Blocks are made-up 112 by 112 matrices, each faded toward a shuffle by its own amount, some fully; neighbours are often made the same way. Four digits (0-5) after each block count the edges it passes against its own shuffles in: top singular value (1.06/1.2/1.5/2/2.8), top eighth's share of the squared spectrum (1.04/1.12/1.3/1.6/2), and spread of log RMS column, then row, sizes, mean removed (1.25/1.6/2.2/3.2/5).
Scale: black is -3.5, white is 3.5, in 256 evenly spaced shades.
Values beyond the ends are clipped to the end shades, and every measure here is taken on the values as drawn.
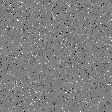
0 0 0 0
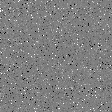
1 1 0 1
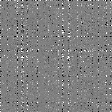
3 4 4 3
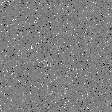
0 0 0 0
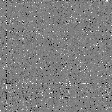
3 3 2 2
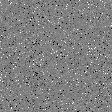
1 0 0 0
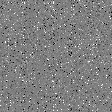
1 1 1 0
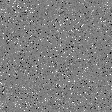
0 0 0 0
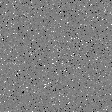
0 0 0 0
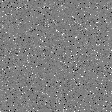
0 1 0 0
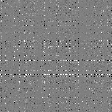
4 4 3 3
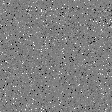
1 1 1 0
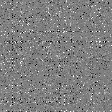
2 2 2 2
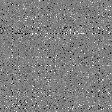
2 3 2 2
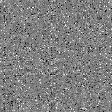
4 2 1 0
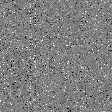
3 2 1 0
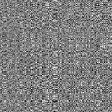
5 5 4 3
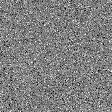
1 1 0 0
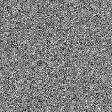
3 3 1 1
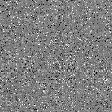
3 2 1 0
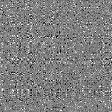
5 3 2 2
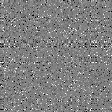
4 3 1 2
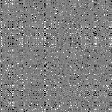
5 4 3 3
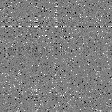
4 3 1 1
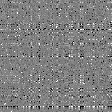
5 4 2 3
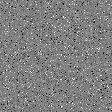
2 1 0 0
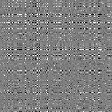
5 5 3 4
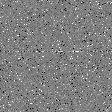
2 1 0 0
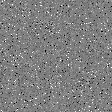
2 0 0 0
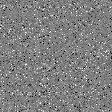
3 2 1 1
